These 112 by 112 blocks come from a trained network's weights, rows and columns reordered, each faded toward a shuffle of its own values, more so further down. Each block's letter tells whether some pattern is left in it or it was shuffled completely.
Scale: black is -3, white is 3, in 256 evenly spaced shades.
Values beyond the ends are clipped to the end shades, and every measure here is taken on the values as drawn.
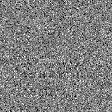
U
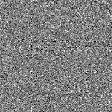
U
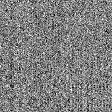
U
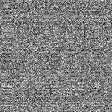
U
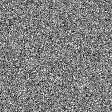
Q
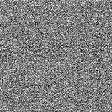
U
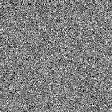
U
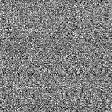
U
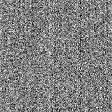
U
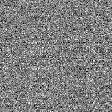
U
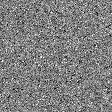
Q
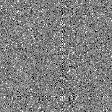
U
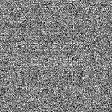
U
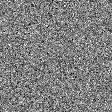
Q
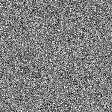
Q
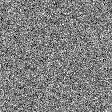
Q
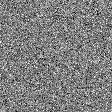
Q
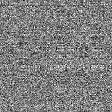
U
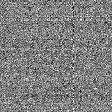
U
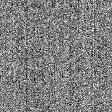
U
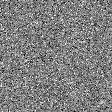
Q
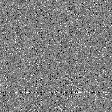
U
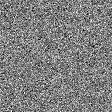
Q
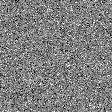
Q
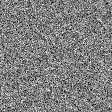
Q
